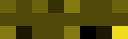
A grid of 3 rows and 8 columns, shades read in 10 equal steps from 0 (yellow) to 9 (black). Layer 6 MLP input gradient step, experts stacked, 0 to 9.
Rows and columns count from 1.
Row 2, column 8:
6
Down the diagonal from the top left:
5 6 6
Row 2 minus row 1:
1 0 1 -1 2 0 0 1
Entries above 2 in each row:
8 8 7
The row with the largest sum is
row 2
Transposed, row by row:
5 6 4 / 6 6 8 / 5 6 6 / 7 6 6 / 4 6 4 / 6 6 9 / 6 6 8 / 5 6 0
